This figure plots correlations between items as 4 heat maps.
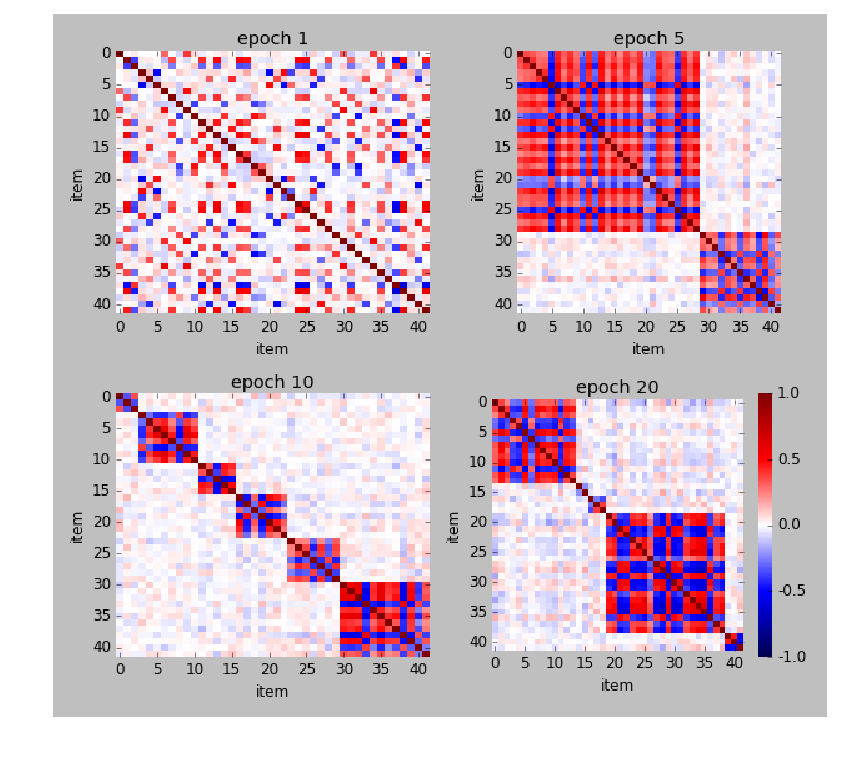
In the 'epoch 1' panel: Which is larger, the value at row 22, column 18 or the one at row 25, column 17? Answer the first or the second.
the second
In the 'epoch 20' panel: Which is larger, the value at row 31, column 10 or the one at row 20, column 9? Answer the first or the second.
the first
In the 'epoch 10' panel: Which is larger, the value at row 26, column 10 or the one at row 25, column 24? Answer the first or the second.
the second
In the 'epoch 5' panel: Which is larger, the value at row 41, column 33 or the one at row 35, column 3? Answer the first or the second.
the first
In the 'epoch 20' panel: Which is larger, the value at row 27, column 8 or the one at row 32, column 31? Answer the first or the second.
the first
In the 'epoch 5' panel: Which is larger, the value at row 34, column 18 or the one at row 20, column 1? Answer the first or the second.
the first
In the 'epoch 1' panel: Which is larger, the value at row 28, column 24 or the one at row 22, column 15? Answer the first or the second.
the first
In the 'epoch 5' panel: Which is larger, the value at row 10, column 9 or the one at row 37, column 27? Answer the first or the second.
the second
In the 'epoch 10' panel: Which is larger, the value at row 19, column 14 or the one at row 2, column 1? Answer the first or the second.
the first
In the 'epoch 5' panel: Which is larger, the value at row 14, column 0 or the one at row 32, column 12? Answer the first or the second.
the first
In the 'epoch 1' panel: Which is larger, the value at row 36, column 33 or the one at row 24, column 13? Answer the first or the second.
the second
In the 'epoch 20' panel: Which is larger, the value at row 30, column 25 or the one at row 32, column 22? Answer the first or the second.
the second
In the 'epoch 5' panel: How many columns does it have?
42
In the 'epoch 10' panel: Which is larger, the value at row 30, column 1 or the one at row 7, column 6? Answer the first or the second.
the second
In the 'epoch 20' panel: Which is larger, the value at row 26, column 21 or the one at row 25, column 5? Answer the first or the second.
the second
